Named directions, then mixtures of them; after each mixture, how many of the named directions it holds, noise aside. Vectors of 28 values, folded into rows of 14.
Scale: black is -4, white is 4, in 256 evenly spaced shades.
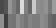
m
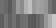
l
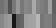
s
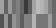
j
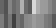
three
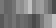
one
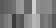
three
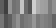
two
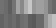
one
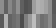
two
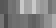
two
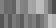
two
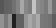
two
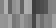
two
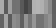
one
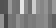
one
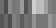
three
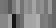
one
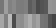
three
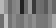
one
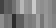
three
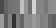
two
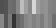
three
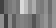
three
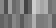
two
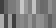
three
